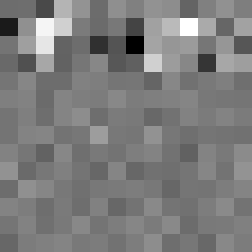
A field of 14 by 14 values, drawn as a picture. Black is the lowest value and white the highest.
Mirror symmetry: none. Seam: horizontal, 30% of the way down, the bottom part calmer. Ninth with the highest average: top right. Slope: none.
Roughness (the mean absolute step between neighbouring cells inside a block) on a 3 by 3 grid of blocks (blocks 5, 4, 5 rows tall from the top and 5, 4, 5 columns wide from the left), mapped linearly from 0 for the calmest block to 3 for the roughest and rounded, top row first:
3 3 3
0 0 0
0 0 0
